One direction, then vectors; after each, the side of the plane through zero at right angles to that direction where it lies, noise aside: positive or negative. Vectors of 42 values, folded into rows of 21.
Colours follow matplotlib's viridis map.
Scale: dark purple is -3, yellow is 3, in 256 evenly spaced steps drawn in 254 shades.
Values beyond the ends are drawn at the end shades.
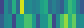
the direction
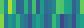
negative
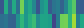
positive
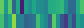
negative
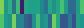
negative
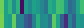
negative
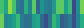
negative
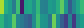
negative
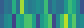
positive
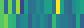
negative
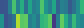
positive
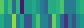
negative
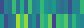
positive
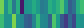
negative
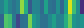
positive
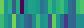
negative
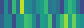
positive
